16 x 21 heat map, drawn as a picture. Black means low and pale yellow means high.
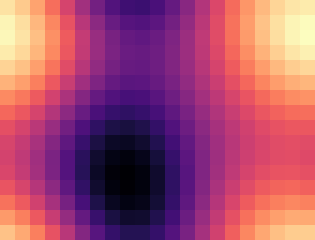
The top right is the ninth with the highest average. The ninth with the lowest average is the bottom middle. There are no lone odd cells.
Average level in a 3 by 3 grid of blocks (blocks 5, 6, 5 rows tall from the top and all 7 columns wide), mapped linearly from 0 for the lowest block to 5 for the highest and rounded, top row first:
415 | 213 | 204
